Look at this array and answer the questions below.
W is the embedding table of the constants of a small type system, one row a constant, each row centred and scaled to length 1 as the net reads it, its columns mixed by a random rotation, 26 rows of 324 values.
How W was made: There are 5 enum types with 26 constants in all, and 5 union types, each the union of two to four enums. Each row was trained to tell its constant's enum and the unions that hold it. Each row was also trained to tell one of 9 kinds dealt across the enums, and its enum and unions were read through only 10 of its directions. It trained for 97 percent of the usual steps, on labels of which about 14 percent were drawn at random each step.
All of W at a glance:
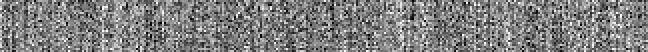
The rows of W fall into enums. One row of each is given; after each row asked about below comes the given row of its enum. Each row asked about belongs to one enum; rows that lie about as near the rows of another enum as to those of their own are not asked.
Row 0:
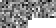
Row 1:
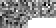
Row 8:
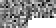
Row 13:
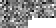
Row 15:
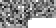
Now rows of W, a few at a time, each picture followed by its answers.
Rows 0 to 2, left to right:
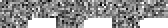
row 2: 15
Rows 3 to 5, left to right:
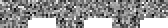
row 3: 0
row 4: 0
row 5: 13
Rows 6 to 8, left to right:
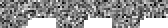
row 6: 1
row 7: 0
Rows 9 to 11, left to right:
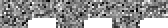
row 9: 8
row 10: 13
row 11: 15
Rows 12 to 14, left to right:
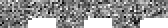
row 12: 1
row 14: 15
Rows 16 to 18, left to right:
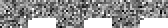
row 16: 8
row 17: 13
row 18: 1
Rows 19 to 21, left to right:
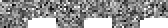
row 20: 15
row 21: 8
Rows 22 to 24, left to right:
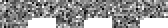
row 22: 13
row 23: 8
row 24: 15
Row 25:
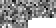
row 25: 8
